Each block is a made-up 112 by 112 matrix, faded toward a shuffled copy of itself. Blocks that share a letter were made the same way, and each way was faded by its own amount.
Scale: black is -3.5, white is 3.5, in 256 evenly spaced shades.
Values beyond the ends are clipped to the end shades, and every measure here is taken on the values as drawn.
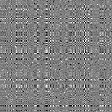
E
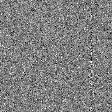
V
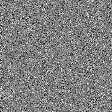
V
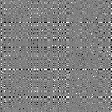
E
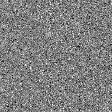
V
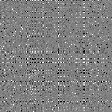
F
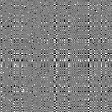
E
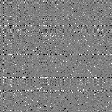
F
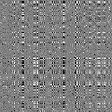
E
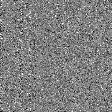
V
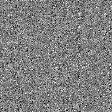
V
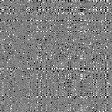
F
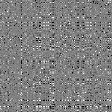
F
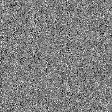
V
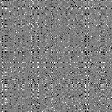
F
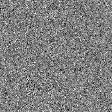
V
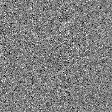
V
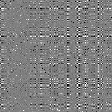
E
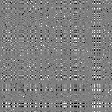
E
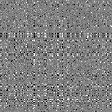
F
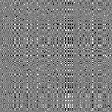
E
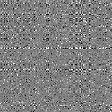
F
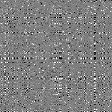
F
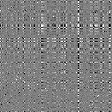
E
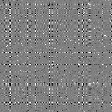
E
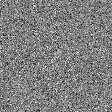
V
